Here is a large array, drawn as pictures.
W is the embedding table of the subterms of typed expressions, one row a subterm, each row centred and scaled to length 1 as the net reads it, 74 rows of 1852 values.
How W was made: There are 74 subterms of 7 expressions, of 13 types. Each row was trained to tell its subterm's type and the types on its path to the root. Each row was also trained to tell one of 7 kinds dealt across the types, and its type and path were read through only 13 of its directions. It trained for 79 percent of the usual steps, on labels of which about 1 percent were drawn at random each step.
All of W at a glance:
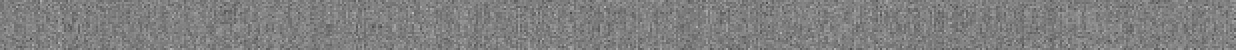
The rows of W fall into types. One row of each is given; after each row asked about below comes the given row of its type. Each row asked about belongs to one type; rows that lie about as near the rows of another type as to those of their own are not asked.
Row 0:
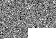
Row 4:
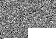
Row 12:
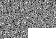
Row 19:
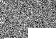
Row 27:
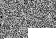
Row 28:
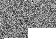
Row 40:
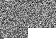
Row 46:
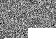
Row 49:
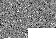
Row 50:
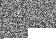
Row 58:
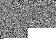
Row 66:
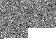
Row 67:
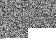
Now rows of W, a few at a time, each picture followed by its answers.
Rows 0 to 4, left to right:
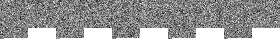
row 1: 19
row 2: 0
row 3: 66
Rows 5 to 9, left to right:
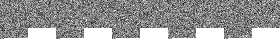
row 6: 46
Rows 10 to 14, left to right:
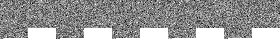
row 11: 40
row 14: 27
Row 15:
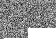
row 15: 50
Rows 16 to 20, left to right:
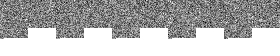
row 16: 4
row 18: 27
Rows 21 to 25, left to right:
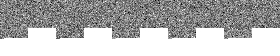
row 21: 28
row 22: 40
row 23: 19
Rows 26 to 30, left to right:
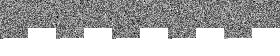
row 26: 40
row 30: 19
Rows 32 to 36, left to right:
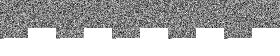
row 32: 28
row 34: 27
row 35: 4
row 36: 50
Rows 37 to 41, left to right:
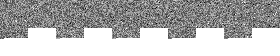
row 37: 46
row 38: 67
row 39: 67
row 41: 46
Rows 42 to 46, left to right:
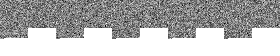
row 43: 40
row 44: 50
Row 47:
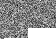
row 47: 46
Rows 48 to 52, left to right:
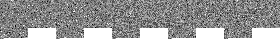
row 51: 66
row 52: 28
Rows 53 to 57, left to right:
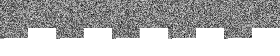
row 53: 0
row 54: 49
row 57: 28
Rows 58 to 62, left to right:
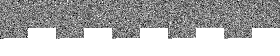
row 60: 46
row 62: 19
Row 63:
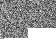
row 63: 19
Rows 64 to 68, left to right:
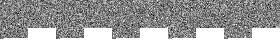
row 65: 28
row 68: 66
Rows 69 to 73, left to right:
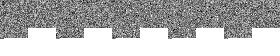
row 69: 66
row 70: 40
